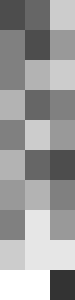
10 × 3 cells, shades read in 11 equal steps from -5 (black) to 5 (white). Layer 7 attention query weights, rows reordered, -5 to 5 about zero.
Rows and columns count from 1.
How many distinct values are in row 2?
3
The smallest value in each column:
-2 -2 -3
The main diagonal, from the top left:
-2 -2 3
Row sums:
0 -1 5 1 4 -1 3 5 11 7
